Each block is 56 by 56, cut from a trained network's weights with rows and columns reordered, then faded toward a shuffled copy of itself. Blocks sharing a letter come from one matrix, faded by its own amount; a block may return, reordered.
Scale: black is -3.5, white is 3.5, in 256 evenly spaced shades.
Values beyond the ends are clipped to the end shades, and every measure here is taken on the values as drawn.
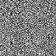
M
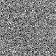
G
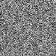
M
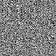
M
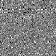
G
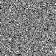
G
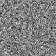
M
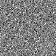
G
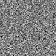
M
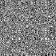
M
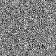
M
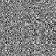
M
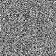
M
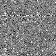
G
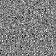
G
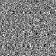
M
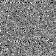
G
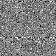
G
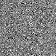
G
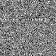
G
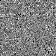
G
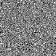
G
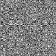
M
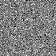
G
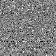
G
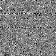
G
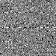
G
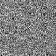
M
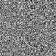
M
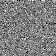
G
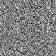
M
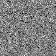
G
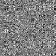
M
